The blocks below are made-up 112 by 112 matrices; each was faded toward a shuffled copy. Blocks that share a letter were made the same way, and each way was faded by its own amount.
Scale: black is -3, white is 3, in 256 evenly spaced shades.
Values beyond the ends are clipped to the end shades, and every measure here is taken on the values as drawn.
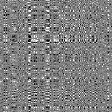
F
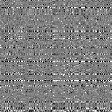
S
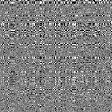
S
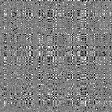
F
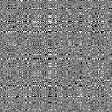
S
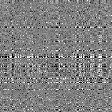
S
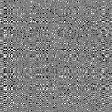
F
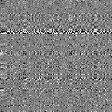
S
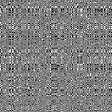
F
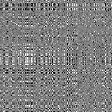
F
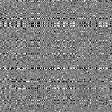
S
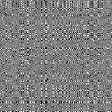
F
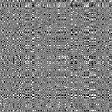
F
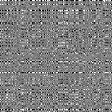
S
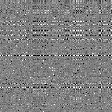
S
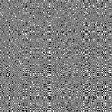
F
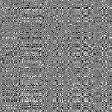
F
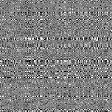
S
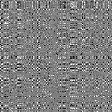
F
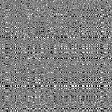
S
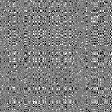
F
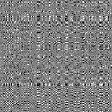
F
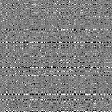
S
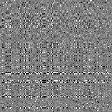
S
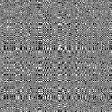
F
